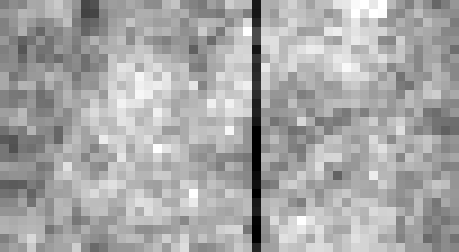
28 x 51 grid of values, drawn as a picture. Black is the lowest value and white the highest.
Histogram: skewed, a long tail of low values. Ninth with the highest average: top right. Odd lines: column 29. Grain: streaks running down. Slope: none.
